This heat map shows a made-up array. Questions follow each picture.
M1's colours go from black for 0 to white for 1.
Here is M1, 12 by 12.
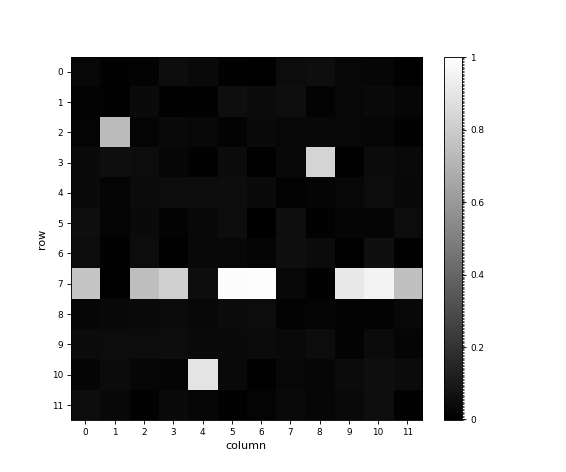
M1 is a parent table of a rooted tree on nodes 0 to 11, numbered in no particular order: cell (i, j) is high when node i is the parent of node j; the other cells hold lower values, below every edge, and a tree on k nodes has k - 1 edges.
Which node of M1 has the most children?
7
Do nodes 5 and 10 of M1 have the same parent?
yes
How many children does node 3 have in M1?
1
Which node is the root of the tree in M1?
7
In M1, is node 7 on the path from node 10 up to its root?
yes
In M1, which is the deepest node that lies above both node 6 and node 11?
7
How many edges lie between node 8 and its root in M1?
2
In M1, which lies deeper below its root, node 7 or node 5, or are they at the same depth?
node 5
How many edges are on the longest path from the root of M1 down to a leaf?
2
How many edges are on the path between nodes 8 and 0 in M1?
3
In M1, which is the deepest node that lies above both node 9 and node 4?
7
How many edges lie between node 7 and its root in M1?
0
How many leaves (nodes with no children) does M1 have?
8
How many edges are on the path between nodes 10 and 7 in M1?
1
